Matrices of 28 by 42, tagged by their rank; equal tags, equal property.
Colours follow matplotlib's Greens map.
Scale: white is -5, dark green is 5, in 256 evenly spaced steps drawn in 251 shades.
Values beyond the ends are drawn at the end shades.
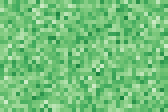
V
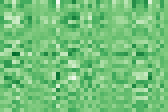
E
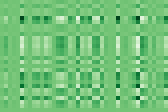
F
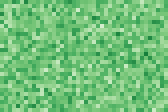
V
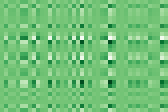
F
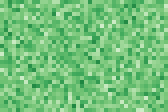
V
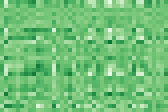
E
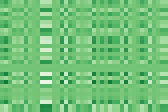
F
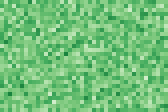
V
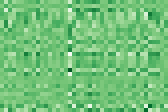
E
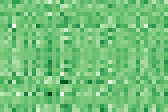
E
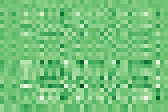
E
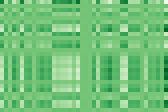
F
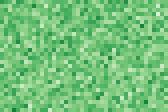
V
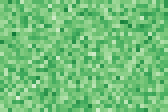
V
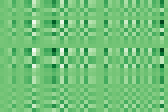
F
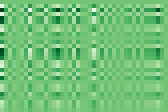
F
